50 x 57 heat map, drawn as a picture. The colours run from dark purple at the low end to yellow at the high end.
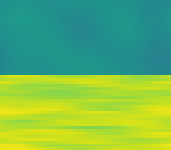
It is made of 2 by 1 panels. Panel 1,1: middling, smooth, faint in contrast. Panel 2,1: very high, streaked across, faint in contrast.
